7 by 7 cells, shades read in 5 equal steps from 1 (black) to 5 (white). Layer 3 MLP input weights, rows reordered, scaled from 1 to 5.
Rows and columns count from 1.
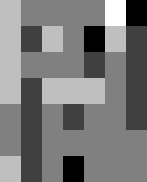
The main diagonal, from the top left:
4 2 3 4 3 3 3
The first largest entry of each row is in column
6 1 1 1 1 1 1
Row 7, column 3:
3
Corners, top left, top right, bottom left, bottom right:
4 1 4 3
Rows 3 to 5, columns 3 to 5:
3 3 2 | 4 4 4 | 3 2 3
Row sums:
22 20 20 23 18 20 19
